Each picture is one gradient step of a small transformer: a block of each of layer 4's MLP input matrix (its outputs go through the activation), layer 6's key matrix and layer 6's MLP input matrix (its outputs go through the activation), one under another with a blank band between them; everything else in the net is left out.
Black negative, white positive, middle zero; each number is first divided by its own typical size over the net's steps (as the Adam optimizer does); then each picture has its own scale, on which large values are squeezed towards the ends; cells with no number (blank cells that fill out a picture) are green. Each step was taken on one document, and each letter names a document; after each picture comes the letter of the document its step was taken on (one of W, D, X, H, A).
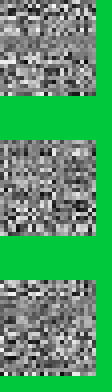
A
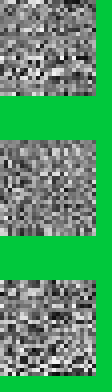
A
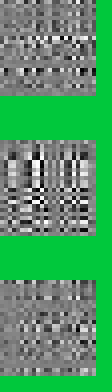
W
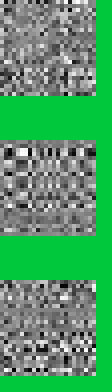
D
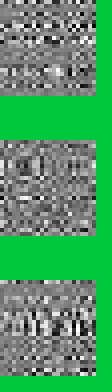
W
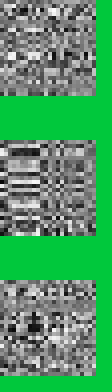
A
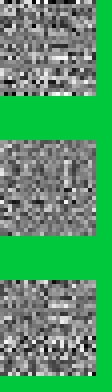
D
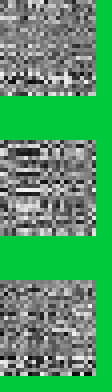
A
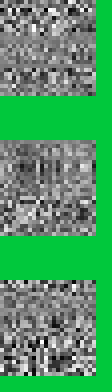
D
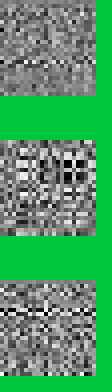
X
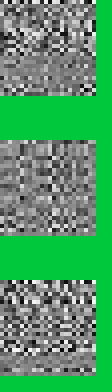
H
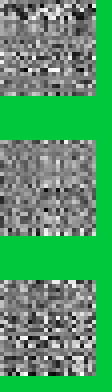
X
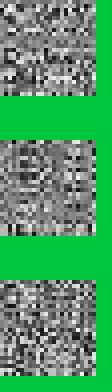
A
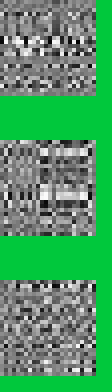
H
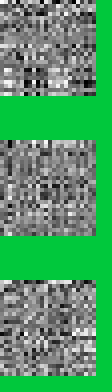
D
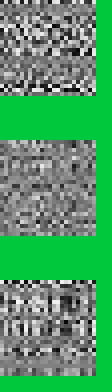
H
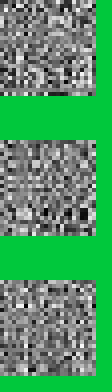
X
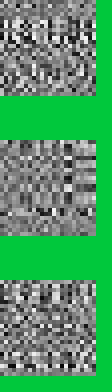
H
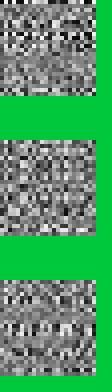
H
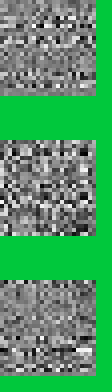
X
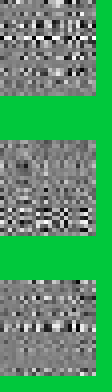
W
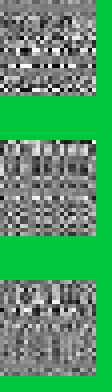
H
